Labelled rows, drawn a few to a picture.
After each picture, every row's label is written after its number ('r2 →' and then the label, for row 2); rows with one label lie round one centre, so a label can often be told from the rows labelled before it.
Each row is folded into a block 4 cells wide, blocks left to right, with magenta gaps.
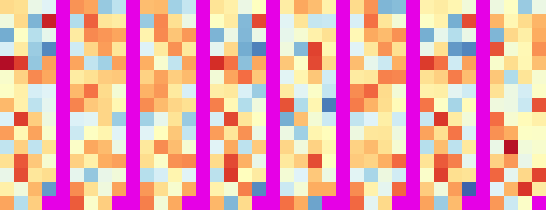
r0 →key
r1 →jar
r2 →jar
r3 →key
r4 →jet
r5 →jar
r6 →key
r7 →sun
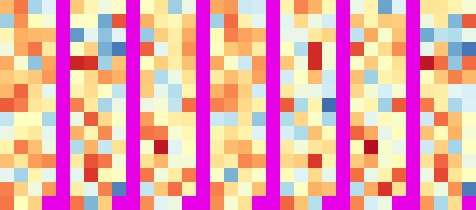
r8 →jar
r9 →key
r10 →sun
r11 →jar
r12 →jet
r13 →sun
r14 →key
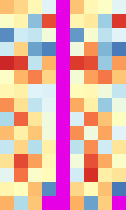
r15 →key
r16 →key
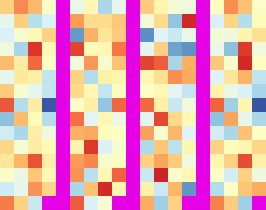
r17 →jet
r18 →sun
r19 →key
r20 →jet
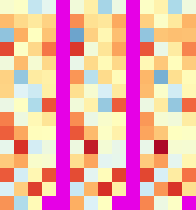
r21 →sun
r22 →sun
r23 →sun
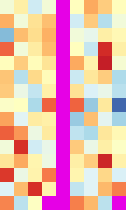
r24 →sun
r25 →jet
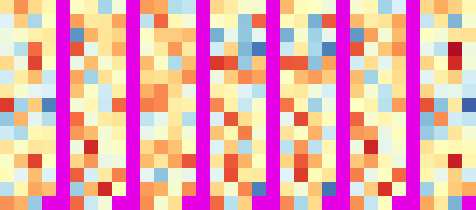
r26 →jet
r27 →sun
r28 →jar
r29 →key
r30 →key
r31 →sun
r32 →jet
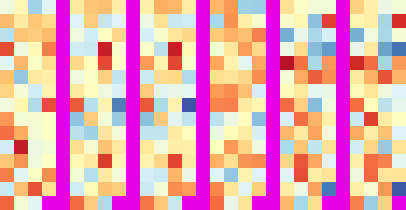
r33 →sun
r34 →jet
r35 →jet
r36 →jar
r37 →key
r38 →key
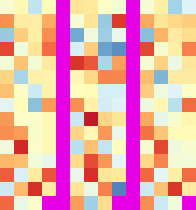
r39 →sun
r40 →key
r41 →sun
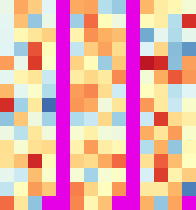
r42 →jet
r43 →jar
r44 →key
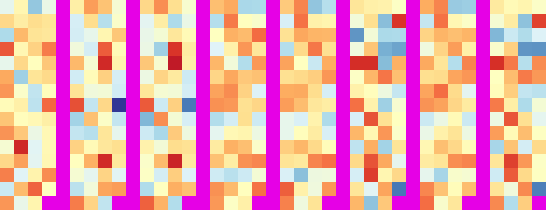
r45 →sun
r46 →jet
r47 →jet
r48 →jar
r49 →jar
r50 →key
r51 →jar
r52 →key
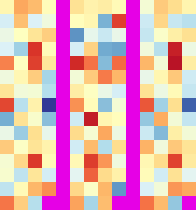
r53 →jet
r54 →key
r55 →jet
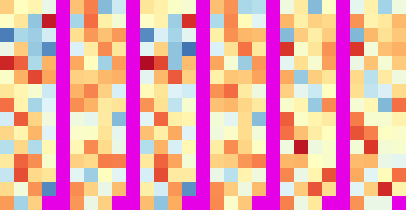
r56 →key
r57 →jar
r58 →key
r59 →jar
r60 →sun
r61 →sun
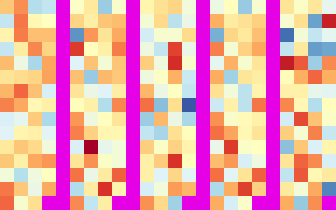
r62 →jar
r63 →sun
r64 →jet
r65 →sun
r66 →key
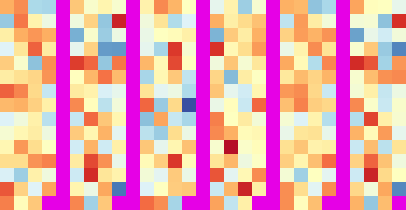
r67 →jar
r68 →key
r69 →jet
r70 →sun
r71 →jar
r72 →key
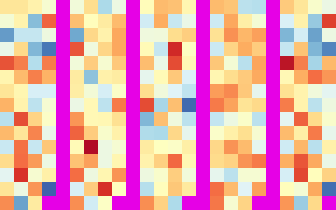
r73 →key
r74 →sun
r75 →jet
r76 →jar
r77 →key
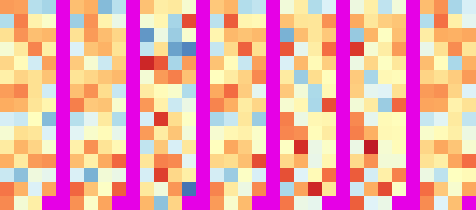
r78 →jar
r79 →jar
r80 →key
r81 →jar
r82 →sun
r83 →sun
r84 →jar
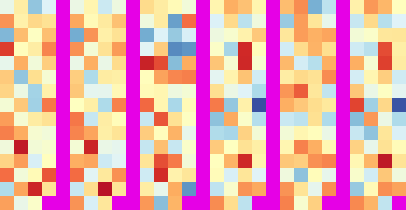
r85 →sun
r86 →sun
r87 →key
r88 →jet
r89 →jar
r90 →jet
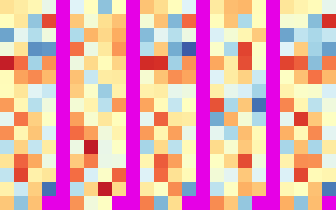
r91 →key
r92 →sun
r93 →key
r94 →jet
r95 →key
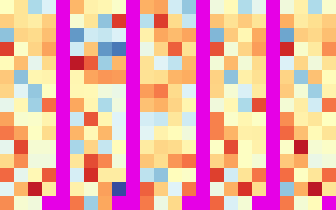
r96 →sun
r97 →key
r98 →jar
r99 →sun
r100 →sun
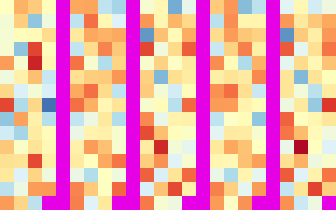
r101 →jet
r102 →jar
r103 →sun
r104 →jar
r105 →sun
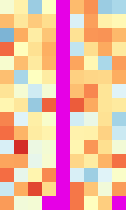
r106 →sun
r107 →jar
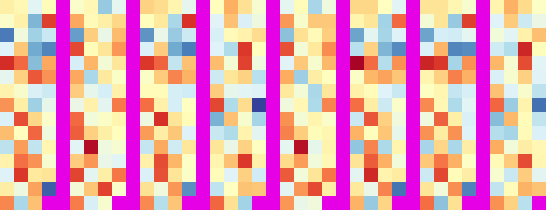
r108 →key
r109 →sun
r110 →key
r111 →jet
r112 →sun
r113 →key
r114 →key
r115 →jet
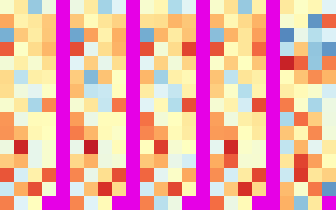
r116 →sun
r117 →sun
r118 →sun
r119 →sun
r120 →key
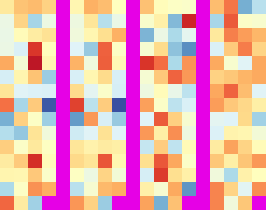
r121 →jet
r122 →jet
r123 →key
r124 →jar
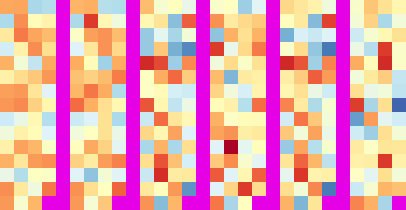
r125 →jar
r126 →jar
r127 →key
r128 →sun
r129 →key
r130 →jet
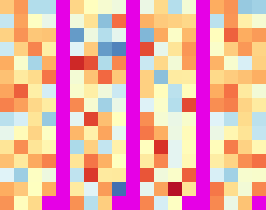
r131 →jar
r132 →key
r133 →sun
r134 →jar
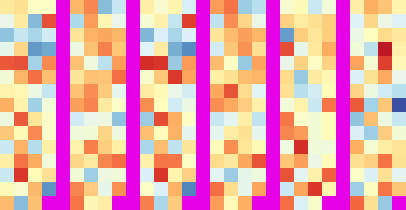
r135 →key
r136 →jar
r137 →key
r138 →jar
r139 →sun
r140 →jet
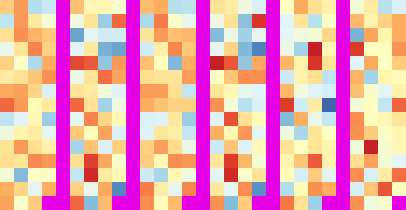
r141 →jar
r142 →key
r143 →jar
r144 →key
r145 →jet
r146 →sun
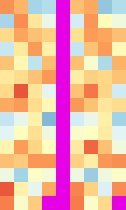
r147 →jar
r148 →jar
